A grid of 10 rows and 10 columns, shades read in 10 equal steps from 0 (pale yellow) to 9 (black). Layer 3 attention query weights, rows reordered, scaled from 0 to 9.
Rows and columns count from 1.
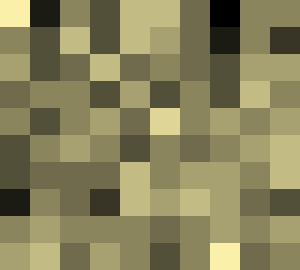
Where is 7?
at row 2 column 10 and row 8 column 4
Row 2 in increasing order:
2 2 3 4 4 5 6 6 7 8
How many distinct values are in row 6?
5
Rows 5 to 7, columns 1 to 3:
4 6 4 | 6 4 3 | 6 5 5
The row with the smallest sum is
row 10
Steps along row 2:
up down up down up up up down up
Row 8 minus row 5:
4 -2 1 4 -3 2 -2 0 1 3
